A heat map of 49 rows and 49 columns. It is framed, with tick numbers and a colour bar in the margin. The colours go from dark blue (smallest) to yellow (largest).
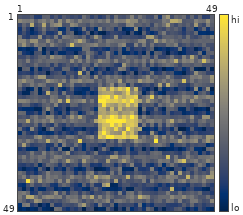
Odd patch: higher, in the centre. Ninth with the highest average: centre. Stripes: horizontal, repeating 10 times. Seam: none. Slope: none.
